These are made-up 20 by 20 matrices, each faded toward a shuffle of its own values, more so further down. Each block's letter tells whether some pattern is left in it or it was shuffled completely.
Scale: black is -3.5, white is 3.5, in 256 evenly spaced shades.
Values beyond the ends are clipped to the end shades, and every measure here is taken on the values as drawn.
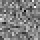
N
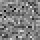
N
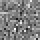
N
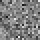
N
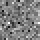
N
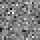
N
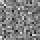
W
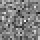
N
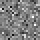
W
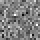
W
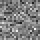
N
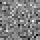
N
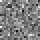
N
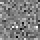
N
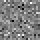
N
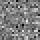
W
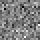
N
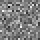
W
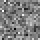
N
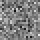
N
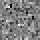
N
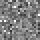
N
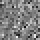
W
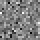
N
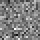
W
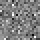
W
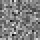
N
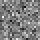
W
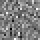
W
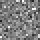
N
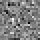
W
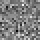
N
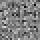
W
